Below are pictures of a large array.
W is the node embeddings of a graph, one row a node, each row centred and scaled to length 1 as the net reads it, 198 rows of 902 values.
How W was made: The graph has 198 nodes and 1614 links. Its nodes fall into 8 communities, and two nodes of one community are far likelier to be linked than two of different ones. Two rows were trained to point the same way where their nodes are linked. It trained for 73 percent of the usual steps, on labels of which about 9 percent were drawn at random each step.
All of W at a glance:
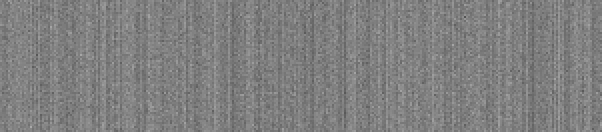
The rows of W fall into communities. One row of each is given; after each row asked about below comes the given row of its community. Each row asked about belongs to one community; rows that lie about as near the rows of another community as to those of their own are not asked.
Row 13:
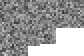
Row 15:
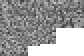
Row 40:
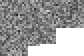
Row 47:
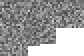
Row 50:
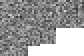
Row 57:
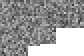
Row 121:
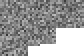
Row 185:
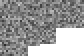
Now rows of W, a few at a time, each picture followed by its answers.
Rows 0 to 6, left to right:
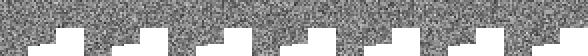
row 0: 15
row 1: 50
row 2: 13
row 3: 50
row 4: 40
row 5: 40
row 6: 40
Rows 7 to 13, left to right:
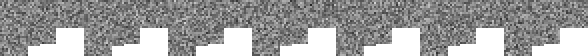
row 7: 185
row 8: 47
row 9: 185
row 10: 40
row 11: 57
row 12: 185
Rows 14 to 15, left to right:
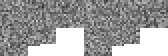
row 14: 13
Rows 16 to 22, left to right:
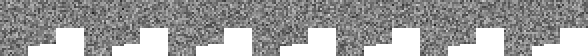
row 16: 13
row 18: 185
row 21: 50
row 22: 47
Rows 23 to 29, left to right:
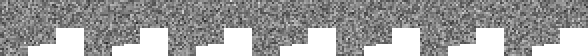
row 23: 13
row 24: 121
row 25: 50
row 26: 121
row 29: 15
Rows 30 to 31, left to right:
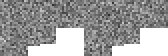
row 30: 47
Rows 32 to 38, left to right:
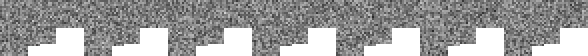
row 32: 47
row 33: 15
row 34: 13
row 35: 185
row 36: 13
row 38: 121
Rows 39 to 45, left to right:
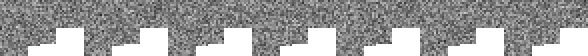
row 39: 185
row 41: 50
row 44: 185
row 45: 15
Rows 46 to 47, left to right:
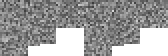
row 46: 121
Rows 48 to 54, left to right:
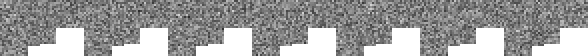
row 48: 185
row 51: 50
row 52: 50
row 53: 13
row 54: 185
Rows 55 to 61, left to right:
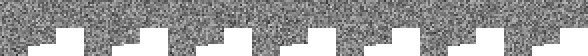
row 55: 47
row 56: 57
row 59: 13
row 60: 121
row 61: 185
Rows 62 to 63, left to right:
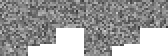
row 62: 185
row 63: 47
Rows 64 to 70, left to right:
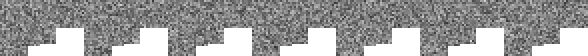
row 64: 50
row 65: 15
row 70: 13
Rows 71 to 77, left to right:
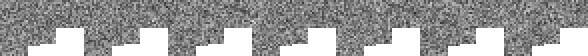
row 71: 185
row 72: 13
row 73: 121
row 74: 50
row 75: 40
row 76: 57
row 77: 40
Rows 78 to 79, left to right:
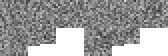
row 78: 47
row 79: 121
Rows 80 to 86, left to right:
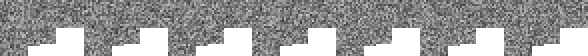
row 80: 13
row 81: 50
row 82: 57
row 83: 121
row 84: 50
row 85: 15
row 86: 185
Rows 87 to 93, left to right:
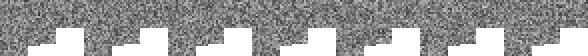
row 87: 40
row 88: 185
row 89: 13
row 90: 15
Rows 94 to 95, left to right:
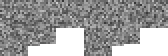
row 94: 57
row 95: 57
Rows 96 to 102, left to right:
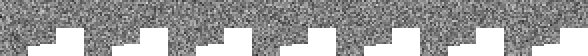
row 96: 47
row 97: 121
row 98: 40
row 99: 50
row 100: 185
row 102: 185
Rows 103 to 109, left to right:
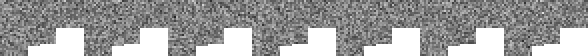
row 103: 15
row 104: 121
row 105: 13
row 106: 47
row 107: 47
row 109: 47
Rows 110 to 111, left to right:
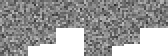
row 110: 50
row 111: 185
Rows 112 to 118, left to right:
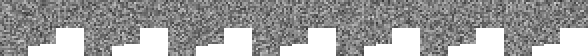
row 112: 15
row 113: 47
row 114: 185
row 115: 57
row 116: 40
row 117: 15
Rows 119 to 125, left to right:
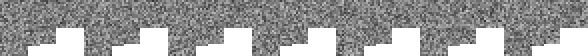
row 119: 47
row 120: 185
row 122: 47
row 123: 40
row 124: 40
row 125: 121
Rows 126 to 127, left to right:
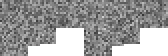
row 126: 57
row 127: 40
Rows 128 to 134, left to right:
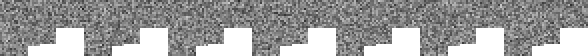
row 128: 57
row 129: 57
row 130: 15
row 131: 57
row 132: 185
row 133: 57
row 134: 13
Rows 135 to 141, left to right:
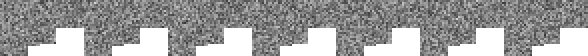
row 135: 40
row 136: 121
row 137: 13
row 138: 15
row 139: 15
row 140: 40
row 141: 47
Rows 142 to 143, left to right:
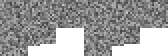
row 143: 47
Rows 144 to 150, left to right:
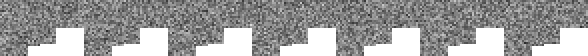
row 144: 121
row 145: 13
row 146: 50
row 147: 13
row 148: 57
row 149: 13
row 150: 47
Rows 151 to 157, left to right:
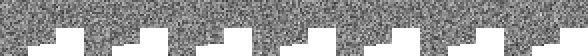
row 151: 15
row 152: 185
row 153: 13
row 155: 50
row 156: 47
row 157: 50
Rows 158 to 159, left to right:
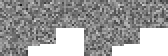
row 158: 15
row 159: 57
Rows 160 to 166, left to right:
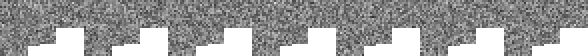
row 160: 57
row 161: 40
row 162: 185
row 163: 50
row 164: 13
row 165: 185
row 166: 15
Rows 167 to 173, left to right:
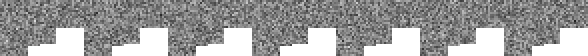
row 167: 121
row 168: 13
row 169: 185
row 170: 47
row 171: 50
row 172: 57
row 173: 40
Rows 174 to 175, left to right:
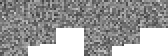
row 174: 13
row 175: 50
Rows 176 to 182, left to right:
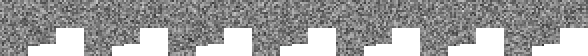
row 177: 121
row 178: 185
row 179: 185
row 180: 15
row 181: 13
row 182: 15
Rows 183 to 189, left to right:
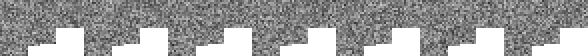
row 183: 40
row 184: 13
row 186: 13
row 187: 57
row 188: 50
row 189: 121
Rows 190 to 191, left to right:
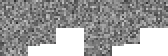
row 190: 40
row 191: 13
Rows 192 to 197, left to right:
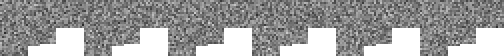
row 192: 15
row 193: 57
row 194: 185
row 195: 50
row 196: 47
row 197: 47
